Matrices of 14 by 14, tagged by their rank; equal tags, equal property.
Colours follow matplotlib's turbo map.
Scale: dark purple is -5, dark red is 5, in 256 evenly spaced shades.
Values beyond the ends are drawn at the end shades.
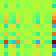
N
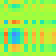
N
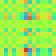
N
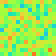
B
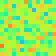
B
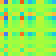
N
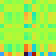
N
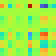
N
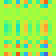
N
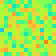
B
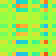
N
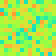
B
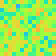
B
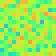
B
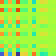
N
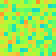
B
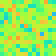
B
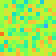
B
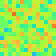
B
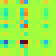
N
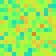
B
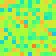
B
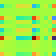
N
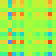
N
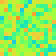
B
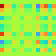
N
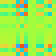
N
